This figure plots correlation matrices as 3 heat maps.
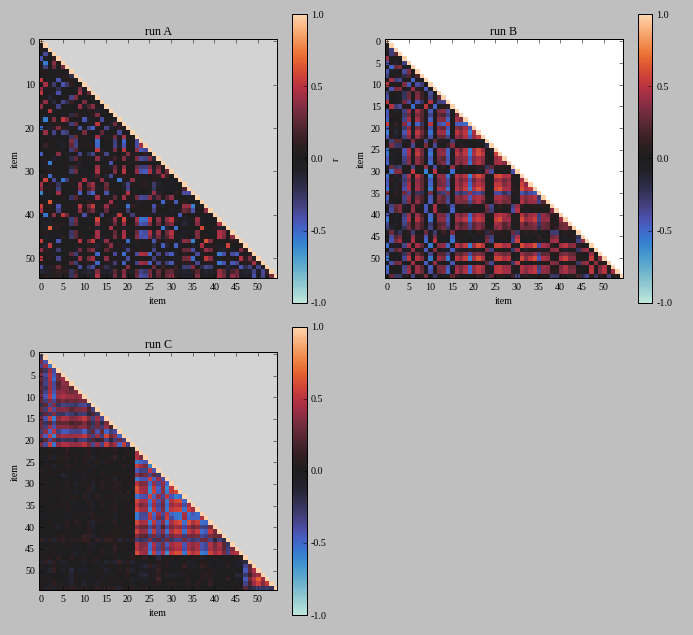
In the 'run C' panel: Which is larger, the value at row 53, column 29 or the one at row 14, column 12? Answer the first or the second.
the second
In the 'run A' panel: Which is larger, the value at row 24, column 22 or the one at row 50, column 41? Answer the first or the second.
the second
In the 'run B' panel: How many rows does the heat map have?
55
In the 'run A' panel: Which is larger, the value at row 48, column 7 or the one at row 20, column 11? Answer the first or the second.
the first
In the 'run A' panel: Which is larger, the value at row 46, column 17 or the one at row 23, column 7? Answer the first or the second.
the second
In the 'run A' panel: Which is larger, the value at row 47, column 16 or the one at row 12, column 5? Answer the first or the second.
the first
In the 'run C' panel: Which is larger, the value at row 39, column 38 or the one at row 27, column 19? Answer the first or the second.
the second
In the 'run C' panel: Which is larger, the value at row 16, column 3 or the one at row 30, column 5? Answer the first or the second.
the second
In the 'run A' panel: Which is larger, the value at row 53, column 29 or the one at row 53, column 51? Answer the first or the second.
the first
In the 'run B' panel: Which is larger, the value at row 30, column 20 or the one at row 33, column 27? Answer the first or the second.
the second
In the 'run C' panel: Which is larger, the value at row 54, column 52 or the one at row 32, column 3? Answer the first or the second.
the second
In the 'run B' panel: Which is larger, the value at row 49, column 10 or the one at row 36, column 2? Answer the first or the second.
the second
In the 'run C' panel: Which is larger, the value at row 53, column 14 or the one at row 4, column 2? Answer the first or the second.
the second
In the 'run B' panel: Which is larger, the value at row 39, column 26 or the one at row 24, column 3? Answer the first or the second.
the first
